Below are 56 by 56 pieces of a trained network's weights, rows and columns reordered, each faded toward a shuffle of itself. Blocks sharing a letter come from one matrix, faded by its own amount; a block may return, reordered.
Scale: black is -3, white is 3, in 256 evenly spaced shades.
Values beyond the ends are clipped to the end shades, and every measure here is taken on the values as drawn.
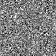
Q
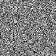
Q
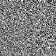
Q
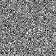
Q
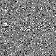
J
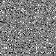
J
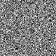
Q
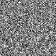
Q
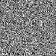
Q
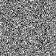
Q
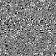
J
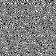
J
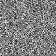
Q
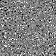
J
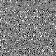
J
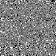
J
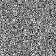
Q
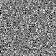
Q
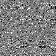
J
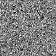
Q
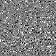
J
